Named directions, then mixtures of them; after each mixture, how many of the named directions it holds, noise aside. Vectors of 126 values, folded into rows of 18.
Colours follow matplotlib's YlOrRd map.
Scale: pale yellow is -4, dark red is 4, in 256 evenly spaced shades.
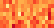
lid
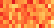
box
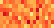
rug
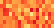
two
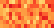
two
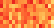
one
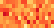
one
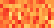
three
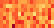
two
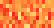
three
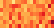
one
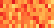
one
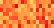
two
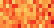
three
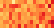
one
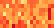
two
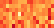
two
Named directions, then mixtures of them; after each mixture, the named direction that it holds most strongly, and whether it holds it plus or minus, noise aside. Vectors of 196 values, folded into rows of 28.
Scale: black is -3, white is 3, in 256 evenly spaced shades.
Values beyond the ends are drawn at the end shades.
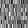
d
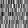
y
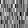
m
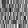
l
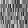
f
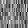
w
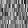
w, plus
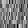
l, minus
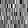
f, minus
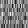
y, minus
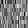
m, minus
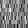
l, minus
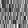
l, plus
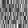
l, plus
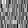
l, minus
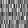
y, plus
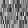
f, plus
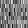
d, minus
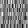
y, minus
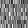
d, plus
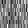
w, minus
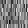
w, minus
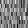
m, plus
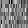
d, plus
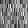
f, minus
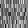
d, minus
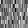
m, minus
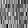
w, plus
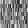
f, plus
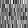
d, minus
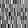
d, minus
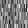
w, minus
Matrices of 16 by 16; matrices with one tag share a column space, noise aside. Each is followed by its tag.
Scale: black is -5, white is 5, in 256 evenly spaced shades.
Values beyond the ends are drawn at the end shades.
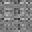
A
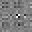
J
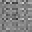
A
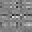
J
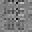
A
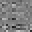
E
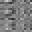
A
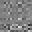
E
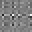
J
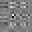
J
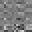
E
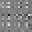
J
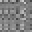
A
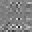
E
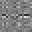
J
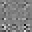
E
